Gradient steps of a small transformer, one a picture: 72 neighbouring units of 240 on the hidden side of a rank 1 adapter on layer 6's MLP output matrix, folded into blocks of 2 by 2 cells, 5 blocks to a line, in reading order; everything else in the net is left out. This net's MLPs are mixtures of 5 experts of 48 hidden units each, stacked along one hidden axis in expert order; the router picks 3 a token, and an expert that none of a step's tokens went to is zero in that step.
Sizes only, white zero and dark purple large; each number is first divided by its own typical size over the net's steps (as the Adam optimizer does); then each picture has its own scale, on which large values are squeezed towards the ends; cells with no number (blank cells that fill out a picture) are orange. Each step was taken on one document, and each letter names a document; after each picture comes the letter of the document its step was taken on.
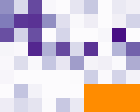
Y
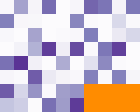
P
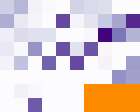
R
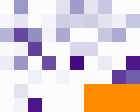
R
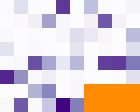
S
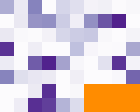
S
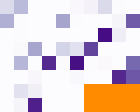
R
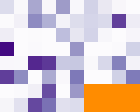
S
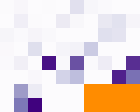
R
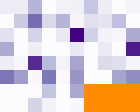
S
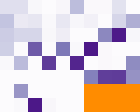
R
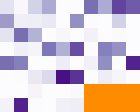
P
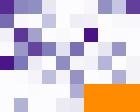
P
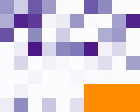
Y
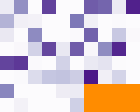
P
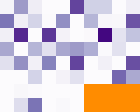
R
